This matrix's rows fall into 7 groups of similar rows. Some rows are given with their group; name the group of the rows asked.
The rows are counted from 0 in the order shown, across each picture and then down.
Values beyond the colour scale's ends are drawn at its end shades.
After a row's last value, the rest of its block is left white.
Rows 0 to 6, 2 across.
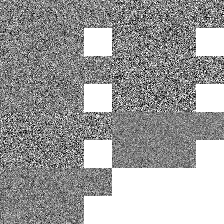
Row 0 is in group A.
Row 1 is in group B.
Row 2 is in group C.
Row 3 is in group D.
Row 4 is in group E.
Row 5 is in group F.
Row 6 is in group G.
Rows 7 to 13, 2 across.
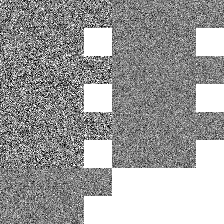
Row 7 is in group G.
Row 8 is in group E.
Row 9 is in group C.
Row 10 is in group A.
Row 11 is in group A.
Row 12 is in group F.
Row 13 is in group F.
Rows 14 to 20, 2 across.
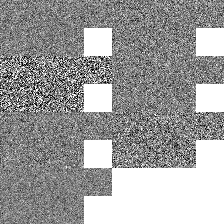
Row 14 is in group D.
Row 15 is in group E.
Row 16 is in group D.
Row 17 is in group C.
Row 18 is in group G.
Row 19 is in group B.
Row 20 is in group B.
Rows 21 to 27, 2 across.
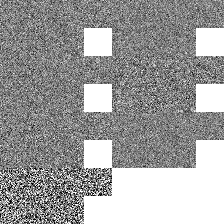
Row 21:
F
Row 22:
A
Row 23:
E
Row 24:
G
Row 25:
F
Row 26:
F
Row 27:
F
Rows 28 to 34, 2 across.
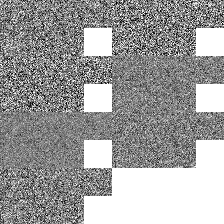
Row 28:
G
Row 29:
E
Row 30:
E
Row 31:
B
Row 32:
B
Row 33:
G
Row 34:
G
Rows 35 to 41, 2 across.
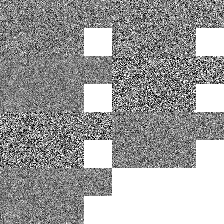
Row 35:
A
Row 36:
A
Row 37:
G
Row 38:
D
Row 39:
F
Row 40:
E
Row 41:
G
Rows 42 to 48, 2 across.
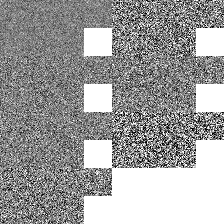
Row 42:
G
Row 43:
F
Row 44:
C
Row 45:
B
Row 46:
F
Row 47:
B
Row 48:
E
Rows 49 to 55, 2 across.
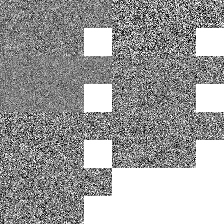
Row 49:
G
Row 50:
A
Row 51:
C
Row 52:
D
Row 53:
C
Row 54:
A
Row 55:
G
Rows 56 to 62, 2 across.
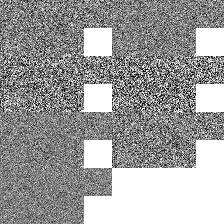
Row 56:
G
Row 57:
D
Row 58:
G
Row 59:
E
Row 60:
D
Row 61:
B
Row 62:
E
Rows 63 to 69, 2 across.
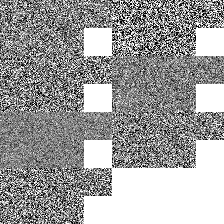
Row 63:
C
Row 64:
A
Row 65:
D
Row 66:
G
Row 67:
A
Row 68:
F
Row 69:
F
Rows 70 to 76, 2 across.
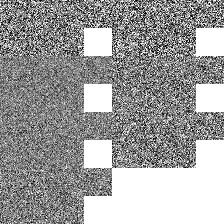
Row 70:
F
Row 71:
G
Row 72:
B
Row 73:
C
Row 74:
E
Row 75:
G
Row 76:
F
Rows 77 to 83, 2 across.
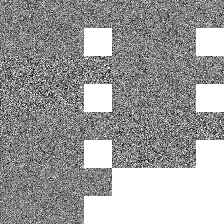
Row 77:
C
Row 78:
B
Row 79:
C
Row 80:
F
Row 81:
D
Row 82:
D
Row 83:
C
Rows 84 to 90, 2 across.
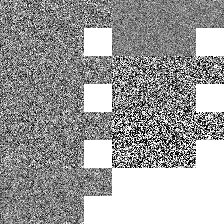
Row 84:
C
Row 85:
F
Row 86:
E
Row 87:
F
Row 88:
G
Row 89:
B
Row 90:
G
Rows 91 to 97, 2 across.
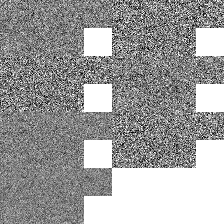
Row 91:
G
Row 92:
D
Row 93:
D
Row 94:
B
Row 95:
E
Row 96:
E
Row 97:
G
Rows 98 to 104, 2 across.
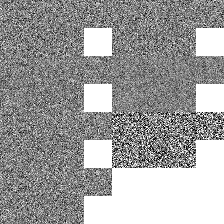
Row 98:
E
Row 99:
F
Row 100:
G
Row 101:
A
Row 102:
E
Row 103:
D
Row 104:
E
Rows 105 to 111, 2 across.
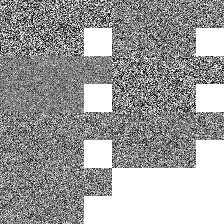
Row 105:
C
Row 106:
D
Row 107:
B
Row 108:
F
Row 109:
E
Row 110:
B
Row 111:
E
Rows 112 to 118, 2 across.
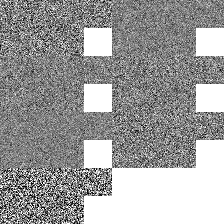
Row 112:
C
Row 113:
G
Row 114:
A
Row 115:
A
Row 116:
D
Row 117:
E
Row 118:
E
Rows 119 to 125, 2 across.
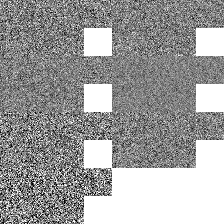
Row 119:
A
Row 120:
G
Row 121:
B
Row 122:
A
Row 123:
F
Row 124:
A
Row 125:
A
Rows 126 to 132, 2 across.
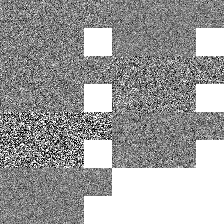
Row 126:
E
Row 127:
B
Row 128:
C
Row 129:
G
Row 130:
B
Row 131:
G
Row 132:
E
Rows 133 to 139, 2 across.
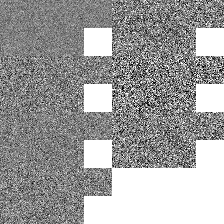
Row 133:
G
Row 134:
B
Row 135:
F
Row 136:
A
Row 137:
D
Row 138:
F
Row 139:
A
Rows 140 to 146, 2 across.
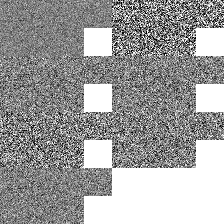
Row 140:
E
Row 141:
D
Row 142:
B
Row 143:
B
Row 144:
E
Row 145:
A
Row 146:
E
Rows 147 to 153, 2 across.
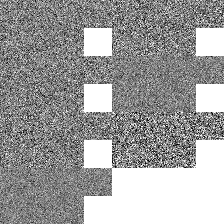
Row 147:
A
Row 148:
C
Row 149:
D
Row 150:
F
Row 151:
C
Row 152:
G
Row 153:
F
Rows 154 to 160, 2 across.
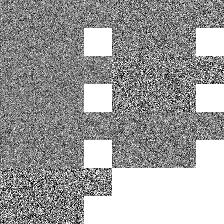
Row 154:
E
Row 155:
D
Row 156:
C
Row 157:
F
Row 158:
G
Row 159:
G
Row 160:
E
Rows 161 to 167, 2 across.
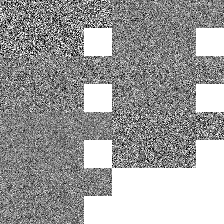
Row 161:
F
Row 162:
E
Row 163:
B
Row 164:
A
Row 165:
F
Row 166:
D
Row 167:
F
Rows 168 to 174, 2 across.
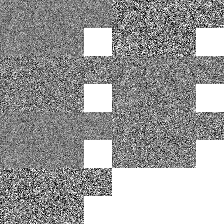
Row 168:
G
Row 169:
G
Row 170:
D
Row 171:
G
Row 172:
G
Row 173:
C
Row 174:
B
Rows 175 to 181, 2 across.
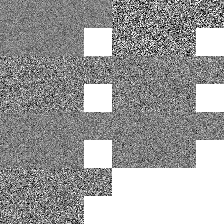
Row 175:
A
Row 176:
C
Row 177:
A
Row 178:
E
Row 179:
F
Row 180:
D
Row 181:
F
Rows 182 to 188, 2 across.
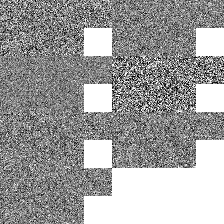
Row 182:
A
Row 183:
E
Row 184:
F
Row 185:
B
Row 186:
B
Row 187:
G
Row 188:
B
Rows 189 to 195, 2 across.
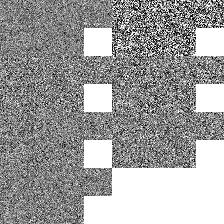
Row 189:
A
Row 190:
G
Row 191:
F
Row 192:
G
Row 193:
A
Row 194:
F
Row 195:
G
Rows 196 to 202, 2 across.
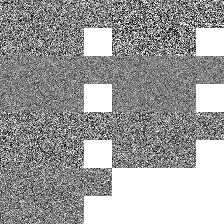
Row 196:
E
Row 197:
B
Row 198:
D
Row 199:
D
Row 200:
D
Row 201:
C
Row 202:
C
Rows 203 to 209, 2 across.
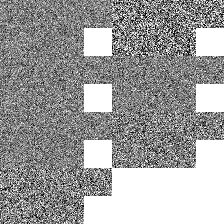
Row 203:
A
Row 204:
F
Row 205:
G
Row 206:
C
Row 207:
D
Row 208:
C
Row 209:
A
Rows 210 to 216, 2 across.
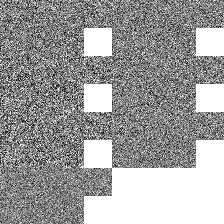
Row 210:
D
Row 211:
C
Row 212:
B
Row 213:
D
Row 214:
G
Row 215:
E
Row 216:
F
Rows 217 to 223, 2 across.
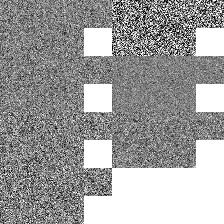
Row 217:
A
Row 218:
C
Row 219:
B
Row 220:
C
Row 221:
A
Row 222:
G
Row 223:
C
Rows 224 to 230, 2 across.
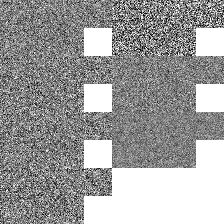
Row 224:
B
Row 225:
E
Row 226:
D
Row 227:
F
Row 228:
B
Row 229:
G
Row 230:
B
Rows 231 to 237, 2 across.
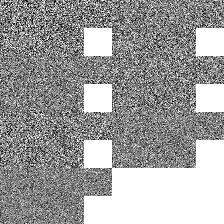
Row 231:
C
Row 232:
A
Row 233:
F
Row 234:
D
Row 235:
F
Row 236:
C
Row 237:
C
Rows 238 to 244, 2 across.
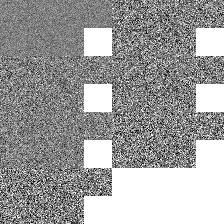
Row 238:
D
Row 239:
B
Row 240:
F
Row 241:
B
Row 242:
A
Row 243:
E
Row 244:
F
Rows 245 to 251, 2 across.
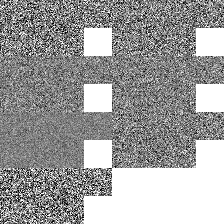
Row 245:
C
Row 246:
D
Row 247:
G
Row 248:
F
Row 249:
B
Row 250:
D
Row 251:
B
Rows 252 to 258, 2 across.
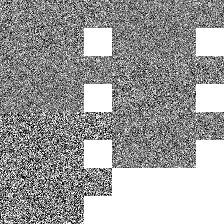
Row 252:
D
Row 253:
E
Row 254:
E
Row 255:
A
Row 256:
E
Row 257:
B
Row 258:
G
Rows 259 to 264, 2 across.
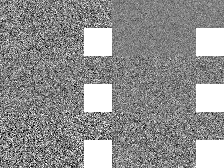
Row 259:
A
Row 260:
E
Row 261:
B
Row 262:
C
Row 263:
F
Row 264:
G
